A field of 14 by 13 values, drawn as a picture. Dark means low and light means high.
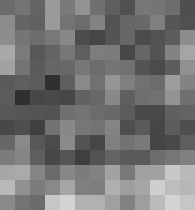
The ninth with the highest average is the bottom right. The ninth with the lowest average is the middle left. A horizontal seam about 80% of the way down splits the table, and the bottom part is higher.
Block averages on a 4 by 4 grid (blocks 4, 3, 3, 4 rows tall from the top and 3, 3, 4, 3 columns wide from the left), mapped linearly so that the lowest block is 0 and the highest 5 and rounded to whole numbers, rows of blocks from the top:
2211 / 1122 / 0110 / 3335
